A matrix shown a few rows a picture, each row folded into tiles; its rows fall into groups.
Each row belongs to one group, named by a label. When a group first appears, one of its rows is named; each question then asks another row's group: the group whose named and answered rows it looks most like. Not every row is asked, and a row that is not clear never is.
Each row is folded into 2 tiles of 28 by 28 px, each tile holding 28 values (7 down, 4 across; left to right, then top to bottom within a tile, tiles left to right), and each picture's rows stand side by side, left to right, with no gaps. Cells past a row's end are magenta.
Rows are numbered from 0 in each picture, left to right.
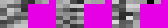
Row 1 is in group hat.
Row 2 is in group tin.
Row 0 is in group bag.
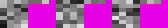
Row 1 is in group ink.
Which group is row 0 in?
bag
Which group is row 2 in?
bag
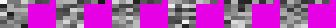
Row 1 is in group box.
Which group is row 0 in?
tin
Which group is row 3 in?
hat
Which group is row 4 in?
ink
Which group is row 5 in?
box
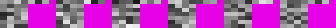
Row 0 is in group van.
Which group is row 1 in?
ink
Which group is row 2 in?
ink
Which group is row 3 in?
bag
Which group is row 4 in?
hat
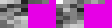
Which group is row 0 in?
bag
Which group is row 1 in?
bag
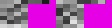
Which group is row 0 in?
box
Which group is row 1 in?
bag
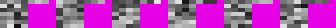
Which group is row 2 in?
van
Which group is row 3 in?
ink
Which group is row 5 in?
box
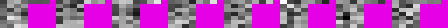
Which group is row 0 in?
box
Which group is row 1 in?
ink
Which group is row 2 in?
bag
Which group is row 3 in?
van
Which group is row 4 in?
van
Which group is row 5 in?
tin
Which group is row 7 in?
van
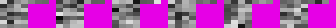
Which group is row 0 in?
tin
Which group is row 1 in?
ink
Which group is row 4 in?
van
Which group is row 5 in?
van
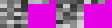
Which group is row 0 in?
hat
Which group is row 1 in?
ink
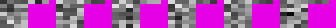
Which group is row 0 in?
ink
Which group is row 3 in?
tin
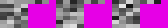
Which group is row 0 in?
van
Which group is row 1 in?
ink
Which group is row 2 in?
box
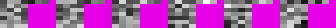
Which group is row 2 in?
ink
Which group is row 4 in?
hat
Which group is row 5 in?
van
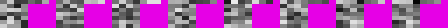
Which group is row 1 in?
hat
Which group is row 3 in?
van
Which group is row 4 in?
ink
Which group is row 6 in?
bag
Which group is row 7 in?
bag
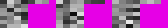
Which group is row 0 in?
box
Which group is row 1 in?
tin
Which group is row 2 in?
hat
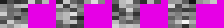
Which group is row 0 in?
ink
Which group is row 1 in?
hat
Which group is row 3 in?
hat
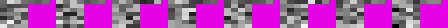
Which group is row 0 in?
box
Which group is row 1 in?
tin
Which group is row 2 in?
van
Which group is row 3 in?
box
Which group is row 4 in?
box
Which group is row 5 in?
ink
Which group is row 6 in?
box
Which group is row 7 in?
bag
